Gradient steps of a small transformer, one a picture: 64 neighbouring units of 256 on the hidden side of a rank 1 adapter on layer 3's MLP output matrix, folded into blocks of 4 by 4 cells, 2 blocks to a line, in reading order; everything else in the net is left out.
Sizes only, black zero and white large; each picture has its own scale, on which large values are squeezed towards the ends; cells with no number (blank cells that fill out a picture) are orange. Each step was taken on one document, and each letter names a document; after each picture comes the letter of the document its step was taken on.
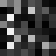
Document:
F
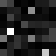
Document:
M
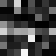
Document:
F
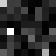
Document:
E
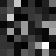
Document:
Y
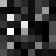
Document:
Y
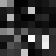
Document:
F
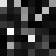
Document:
E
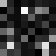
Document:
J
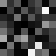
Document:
Y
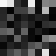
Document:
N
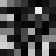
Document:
J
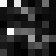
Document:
E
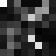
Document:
E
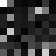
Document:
J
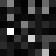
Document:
M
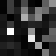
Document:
E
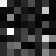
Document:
N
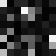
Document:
J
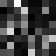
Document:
Y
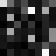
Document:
N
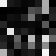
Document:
N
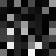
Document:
Y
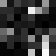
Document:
N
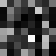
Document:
F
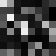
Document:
Y
